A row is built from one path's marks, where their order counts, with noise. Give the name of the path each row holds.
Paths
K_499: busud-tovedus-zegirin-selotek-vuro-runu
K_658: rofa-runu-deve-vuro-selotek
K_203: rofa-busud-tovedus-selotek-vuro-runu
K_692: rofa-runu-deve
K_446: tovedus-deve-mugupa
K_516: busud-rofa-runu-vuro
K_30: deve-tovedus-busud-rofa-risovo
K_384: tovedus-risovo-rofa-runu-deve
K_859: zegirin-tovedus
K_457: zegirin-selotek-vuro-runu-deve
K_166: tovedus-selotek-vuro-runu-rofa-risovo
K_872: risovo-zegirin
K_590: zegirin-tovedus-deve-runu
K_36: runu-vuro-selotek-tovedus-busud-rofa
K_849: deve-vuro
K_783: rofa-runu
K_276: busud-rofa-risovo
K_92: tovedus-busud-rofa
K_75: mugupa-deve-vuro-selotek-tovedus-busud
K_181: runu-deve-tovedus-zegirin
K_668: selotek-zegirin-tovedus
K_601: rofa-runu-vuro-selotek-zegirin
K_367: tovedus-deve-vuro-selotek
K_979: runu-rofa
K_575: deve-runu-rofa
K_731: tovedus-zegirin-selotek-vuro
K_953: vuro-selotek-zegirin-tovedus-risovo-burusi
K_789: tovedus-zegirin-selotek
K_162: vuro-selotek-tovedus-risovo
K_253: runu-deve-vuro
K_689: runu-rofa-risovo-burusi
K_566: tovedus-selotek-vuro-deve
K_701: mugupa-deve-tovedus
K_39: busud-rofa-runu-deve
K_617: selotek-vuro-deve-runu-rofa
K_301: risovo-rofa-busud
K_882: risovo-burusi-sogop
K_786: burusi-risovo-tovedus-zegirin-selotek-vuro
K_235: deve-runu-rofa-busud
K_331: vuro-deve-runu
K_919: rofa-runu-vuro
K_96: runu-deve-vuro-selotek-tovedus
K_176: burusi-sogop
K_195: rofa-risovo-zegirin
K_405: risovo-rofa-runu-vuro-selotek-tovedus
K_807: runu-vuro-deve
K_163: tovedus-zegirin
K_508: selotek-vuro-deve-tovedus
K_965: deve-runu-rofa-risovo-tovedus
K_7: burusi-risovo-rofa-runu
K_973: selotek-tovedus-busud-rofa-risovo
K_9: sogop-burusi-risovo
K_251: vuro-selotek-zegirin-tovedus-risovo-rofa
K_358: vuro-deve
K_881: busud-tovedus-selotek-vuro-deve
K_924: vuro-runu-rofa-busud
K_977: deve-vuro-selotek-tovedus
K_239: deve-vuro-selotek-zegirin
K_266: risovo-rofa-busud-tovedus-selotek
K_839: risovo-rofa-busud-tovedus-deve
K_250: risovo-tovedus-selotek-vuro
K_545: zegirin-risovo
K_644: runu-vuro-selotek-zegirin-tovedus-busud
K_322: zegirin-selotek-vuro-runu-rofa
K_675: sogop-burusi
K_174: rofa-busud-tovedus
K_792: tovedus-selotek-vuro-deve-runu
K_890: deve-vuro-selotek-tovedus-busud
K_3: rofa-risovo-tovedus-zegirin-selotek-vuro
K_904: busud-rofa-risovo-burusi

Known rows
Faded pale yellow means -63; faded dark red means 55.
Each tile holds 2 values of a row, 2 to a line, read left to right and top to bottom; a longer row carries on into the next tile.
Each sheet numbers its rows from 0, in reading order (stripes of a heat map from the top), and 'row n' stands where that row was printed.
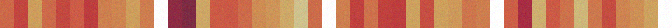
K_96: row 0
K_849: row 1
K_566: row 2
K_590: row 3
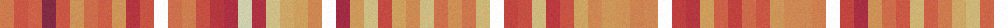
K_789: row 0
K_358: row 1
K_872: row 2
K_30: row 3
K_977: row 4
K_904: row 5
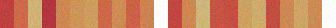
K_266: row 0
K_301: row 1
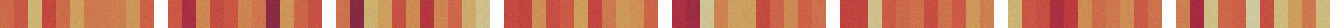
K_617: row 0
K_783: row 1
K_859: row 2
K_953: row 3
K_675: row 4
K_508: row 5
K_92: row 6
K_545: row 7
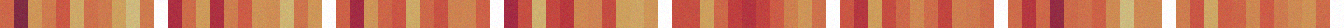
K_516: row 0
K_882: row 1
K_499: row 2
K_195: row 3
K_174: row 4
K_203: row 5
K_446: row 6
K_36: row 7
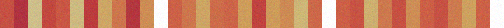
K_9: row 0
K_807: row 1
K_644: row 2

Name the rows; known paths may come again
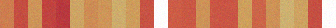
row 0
K_575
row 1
K_692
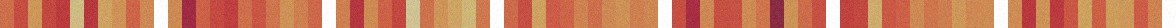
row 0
K_162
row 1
K_731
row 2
K_39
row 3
K_405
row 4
K_783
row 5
K_601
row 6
K_166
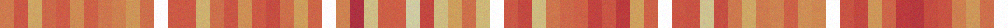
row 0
K_36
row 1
K_644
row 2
K_545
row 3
K_668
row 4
K_973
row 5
K_174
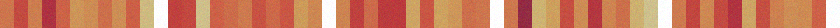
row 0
K_163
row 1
K_508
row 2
K_566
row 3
K_859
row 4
K_251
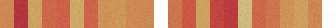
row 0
K_322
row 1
K_924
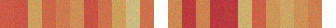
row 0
K_689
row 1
K_384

